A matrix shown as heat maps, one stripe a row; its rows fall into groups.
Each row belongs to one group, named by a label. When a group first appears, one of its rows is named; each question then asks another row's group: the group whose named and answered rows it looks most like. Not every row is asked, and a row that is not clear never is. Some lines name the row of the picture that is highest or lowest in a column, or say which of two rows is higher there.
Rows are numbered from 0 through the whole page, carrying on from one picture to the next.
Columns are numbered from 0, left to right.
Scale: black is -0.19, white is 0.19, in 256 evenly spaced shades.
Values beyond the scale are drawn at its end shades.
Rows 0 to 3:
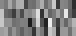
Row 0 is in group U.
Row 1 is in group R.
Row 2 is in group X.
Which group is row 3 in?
X
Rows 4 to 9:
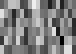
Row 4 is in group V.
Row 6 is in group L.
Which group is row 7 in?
U
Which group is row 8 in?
V
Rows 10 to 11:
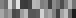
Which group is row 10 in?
V
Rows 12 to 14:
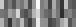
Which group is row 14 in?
R
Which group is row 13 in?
V
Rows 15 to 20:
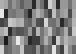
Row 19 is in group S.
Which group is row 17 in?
S
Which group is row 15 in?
X
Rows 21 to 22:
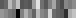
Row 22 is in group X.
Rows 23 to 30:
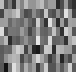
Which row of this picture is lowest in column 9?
28
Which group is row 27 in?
X
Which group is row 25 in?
X
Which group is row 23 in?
L
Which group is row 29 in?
V
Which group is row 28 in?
S
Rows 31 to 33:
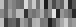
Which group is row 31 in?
L
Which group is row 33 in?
R
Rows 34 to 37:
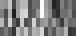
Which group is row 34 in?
L
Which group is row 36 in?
U
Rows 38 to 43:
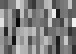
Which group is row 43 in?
L
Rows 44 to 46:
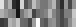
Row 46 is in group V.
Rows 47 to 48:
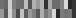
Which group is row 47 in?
L
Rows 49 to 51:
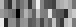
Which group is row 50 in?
X
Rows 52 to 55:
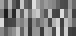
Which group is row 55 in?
S
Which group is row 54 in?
R
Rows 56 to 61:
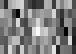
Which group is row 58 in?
V
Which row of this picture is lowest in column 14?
61
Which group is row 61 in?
U
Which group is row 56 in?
S
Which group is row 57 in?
U
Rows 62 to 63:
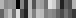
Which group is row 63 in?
V
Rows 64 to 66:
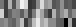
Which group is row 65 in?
R
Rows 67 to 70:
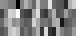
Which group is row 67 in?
X
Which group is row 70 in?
S
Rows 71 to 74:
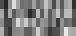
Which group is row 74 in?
R
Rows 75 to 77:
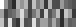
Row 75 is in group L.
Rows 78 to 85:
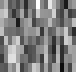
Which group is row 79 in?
U
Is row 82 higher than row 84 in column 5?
No
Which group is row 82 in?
S
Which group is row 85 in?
V
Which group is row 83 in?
S
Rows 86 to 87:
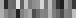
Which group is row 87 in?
X
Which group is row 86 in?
L
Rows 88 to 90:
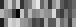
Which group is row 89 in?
U
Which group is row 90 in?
S
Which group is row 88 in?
V
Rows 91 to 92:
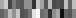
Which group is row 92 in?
V
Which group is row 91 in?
X
